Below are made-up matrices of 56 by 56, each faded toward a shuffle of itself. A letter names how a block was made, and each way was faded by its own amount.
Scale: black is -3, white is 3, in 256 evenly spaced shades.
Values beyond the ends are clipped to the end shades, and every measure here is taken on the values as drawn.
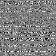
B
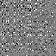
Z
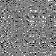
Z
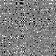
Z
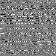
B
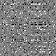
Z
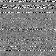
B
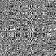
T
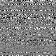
B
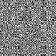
T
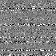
B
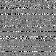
B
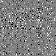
Z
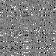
Z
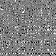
Z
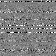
B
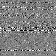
B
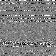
B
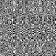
T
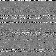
B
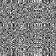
T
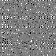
Z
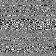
B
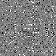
Z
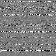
B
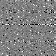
Z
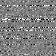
B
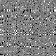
Z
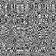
T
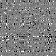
Z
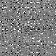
Z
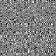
T
